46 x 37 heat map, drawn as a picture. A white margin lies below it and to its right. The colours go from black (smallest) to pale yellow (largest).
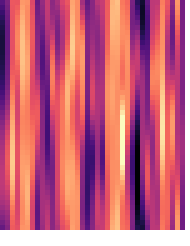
Stripes running up and down repeat 4 times from left to right. No overall slope runs across the table. The grain runs up and down.
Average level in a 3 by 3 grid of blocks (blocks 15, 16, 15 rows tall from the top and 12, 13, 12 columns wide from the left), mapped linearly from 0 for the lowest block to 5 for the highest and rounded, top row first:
151
352
340
